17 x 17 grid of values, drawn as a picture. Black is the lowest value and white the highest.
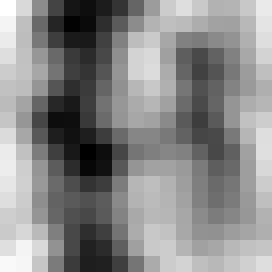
Ninth with the lowest average: middle left. Stripes: upright, repeating 2 times. Lone odd cells: none. Calmest part: bottom right.
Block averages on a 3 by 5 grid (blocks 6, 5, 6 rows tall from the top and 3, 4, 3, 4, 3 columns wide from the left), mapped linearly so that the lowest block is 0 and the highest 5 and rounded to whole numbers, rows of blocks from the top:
4 0 4 3 4 | 4 0 3 2 4 | 5 1 3 4 4
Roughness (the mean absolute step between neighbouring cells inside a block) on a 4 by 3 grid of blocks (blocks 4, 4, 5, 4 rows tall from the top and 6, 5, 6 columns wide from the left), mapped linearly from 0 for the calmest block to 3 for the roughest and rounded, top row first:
3 3 1
2 1 1
2 2 1
2 2 0
